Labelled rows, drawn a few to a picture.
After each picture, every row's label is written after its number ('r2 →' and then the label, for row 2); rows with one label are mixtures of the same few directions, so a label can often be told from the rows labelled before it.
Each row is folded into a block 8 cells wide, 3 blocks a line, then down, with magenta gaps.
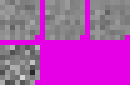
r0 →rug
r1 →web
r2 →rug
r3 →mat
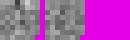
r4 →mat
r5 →rug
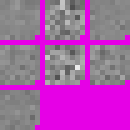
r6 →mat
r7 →mat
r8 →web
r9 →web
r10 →rug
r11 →web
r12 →mat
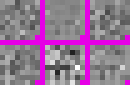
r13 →mat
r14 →rug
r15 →rug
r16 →rug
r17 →rug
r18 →rug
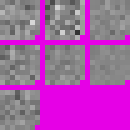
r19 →rug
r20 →web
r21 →mat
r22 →web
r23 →web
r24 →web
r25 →mat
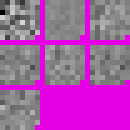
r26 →web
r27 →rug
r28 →rug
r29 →rug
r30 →web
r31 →rug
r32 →web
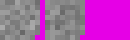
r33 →mat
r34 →rug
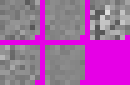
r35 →mat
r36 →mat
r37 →rug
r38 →web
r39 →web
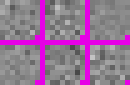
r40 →web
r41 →web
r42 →web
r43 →mat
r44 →mat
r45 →web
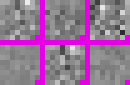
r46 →mat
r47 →rug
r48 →web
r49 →web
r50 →mat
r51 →rug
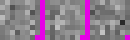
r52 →web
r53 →rug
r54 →rug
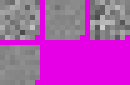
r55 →mat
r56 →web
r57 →rug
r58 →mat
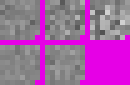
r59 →rug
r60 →mat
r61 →rug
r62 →mat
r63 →rug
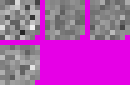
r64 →mat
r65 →rug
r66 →mat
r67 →rug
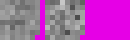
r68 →rug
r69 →mat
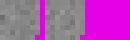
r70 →web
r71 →rug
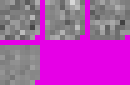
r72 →mat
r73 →mat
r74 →rug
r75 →rug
